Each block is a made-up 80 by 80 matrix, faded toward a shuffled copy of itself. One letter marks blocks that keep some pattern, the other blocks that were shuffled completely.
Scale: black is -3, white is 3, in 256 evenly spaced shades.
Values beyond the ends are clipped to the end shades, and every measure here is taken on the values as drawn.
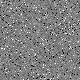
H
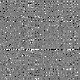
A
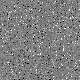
H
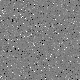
H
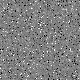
H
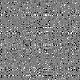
A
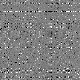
A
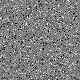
H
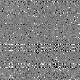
A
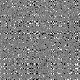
A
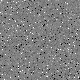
H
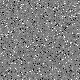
H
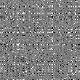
A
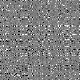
A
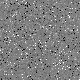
H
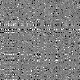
A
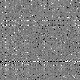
A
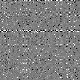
A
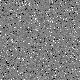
H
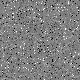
H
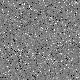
H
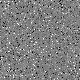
H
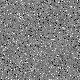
H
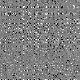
A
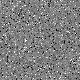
H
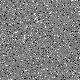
H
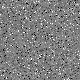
H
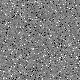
H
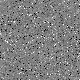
H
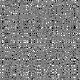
A
